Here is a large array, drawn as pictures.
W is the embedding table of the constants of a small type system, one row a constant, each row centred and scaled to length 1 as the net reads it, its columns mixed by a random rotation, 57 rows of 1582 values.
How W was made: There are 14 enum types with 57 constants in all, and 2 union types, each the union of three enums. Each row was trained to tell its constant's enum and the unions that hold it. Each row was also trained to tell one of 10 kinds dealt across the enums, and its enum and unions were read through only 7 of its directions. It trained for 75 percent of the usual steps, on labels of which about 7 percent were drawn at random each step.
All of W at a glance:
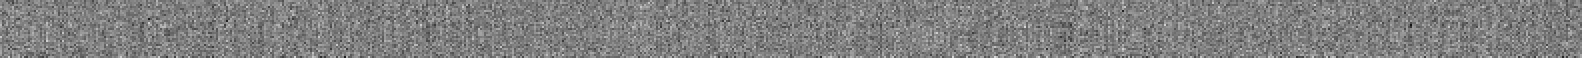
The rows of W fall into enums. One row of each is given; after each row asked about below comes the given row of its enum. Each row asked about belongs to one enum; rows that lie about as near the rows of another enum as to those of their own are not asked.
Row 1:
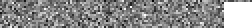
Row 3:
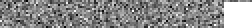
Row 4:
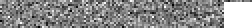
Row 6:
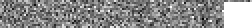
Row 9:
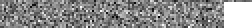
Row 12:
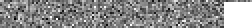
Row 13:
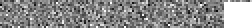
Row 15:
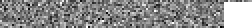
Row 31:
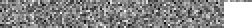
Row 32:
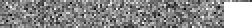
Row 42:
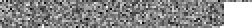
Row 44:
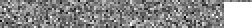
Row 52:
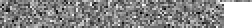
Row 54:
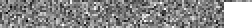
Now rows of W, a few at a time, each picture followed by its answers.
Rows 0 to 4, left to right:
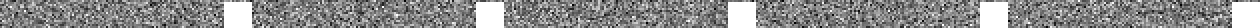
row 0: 32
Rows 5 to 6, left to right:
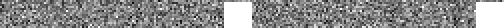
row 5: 13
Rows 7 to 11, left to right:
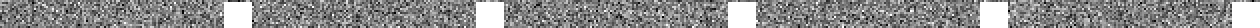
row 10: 15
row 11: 31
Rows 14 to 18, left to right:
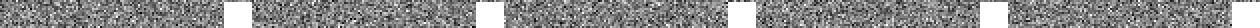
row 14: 13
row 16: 9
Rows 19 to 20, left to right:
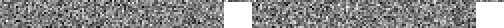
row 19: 3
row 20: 12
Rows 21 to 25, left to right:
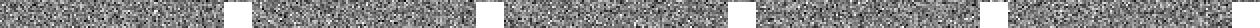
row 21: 9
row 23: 32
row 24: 12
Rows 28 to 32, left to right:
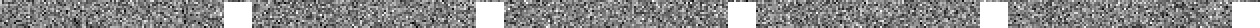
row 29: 32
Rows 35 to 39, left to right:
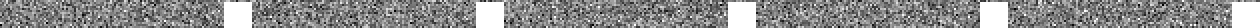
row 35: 52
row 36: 12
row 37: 44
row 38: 1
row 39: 52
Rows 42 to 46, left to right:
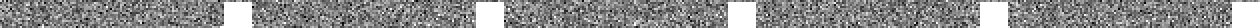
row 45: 44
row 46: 13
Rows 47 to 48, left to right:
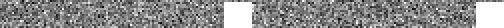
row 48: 54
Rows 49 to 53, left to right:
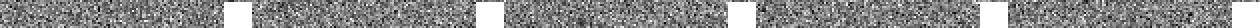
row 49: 54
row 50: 1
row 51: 44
